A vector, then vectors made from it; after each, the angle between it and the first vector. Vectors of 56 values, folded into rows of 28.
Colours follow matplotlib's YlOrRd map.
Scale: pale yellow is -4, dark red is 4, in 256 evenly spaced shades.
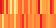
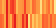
orthogonal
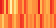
nearly parallel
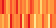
orthogonal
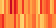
nearly opposite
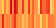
nearly opposite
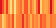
nearly parallel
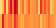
nearly opposite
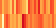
partly aligned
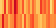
nearly opposite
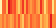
partly opposed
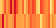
nearly opposite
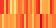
nearly parallel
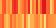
partly opposed
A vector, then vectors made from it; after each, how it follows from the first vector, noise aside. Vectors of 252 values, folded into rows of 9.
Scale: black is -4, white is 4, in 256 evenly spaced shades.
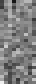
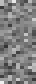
sign-scrambled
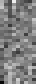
negated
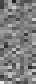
sign-scrambled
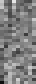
negated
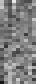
negated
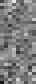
sign-scrambled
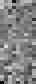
sign-scrambled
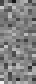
sign-scrambled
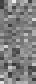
sign-scrambled
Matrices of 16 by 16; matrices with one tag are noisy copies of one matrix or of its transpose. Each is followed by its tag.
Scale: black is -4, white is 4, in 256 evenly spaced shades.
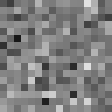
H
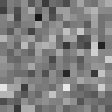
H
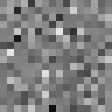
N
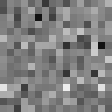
H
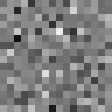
N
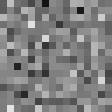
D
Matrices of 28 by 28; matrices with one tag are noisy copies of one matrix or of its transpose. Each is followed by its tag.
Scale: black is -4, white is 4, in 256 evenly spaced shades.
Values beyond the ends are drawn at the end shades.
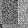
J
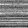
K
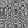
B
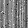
K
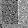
J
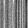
K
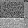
J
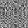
B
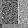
J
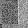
J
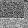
J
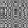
B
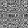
B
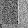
J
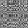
B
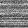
K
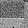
J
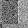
J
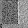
J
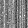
K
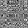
B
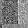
J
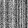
K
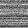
K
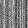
K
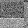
J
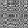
B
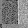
J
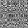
B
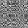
B
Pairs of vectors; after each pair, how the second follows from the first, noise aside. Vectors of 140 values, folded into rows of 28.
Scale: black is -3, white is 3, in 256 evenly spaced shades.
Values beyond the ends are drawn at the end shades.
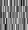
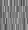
shrunk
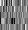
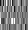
negated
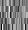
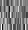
negated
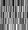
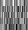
negated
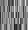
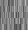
shrunk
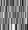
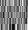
negated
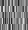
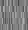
shrunk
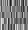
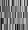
negated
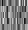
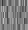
shrunk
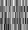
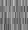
shrunk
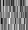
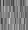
shrunk
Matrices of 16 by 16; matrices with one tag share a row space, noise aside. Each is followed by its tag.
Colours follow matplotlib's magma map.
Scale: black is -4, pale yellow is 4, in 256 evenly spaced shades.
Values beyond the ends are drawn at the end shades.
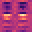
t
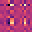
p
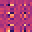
p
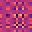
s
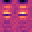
t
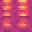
t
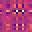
s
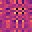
s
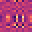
s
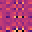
s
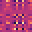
s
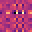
s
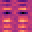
t
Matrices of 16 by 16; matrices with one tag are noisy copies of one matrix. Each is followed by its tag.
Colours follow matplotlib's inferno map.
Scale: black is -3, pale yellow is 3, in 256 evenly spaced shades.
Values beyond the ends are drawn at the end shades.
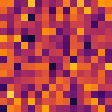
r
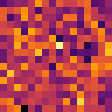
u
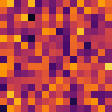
r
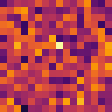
u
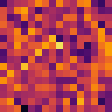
u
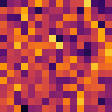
u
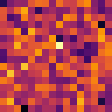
u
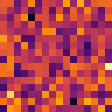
r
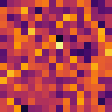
u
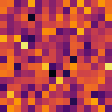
r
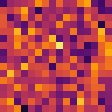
u
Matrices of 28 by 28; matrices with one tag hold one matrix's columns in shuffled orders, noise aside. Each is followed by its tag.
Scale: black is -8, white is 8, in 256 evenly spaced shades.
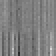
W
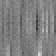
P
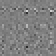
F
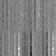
W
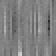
P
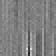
W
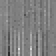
W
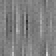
P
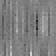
P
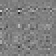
F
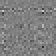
F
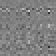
F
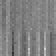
W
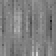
P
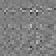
F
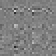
F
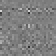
F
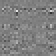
F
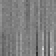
W
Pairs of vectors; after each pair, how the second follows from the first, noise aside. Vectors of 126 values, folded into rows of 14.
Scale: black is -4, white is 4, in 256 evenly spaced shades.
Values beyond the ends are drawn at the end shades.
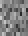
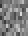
negated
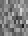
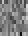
shuffled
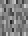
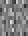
negated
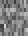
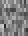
negated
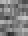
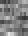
negated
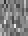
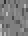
partly zeroed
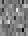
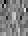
shuffled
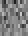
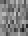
shuffled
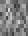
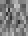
negated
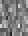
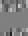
partly zeroed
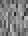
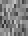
shuffled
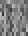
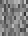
shuffled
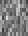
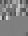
partly zeroed
